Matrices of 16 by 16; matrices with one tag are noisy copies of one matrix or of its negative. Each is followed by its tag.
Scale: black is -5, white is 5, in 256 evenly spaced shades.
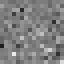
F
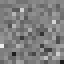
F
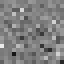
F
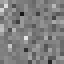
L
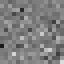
F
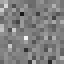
L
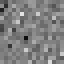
L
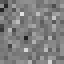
L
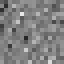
L
